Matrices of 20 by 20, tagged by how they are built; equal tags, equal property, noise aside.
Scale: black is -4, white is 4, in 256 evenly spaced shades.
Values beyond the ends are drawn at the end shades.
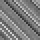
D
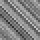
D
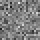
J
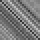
D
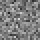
J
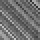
D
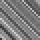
D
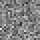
J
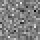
J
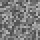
J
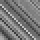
D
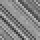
D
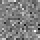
J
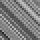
D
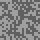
J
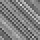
D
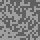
J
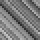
D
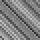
D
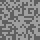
J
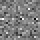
J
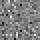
J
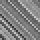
D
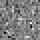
J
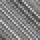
D
